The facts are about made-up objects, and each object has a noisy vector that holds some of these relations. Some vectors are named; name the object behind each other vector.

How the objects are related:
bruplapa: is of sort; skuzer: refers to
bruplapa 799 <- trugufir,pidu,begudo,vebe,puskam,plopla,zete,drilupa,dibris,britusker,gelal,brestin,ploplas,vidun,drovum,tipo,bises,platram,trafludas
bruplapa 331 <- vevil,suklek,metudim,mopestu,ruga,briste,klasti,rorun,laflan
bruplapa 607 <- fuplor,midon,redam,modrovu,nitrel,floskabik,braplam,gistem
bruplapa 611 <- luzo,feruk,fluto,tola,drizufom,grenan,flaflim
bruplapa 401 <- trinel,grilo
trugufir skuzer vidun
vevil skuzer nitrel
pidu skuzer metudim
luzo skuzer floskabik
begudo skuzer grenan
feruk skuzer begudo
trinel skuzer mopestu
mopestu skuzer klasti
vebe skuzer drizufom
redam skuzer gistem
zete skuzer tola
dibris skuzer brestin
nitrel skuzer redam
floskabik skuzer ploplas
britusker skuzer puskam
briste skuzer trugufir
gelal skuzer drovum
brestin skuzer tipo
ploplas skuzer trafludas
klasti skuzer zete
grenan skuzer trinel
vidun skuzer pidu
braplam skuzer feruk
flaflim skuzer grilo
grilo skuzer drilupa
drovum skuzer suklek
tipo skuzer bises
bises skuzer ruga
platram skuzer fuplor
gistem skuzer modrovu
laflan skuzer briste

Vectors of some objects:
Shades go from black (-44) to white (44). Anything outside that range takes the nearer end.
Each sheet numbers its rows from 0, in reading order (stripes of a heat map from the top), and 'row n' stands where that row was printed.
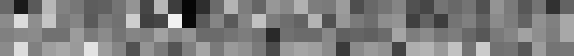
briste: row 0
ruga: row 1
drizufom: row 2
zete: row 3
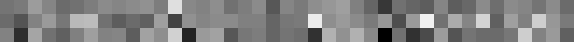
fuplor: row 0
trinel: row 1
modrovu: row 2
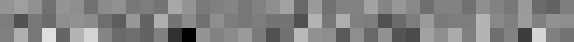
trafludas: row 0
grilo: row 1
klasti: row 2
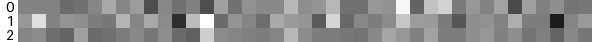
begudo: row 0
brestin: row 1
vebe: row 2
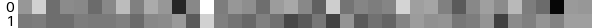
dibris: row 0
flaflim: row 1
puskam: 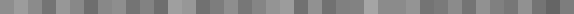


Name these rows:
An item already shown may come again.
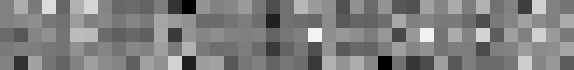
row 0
klasti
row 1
drizufom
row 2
trinel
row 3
fluto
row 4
modrovu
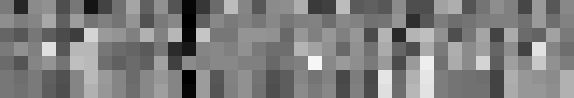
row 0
metudim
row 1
suklek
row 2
braplam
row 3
mopestu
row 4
trinel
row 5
feruk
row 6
feruk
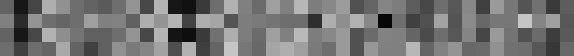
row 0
laflan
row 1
gistem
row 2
laflan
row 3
trugufir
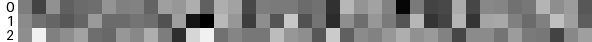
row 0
redam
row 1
vevil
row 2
tipo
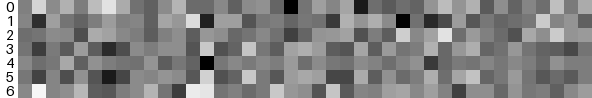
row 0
tola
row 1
modrovu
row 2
grenan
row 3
vidun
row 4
rorun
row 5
pidu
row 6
bises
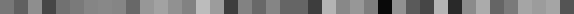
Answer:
nitrel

